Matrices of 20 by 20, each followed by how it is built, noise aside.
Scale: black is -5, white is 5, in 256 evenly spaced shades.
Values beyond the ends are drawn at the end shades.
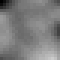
smooth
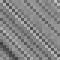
Toeplitz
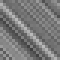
Toeplitz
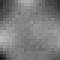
smooth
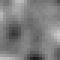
smooth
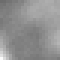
smooth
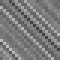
Toeplitz
